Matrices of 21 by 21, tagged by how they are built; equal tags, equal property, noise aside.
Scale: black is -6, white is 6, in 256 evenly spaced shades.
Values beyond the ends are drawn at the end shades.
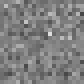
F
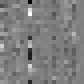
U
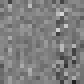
U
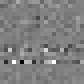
F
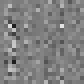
U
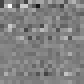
F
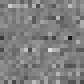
F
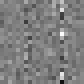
U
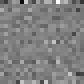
F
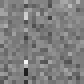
U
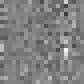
U
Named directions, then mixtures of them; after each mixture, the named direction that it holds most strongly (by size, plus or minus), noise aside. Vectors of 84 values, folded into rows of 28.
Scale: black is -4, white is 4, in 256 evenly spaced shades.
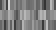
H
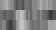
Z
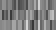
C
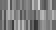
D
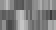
Z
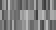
H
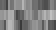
Z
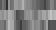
Z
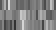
H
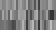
C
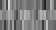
H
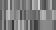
D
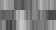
Z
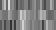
H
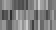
C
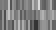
D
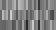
C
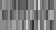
C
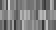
H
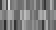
H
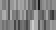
C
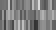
D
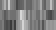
Z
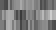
Z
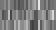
C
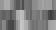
Z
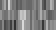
H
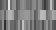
H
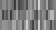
C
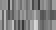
D
